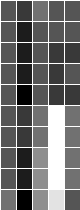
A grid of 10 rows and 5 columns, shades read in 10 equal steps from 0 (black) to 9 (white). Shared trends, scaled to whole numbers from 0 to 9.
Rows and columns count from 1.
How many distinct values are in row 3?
3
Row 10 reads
4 0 5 8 3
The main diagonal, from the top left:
3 1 3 2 2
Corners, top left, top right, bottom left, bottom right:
3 3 4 3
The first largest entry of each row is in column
3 1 1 1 1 4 4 4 4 4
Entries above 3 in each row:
1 0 0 0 0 3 3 3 3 3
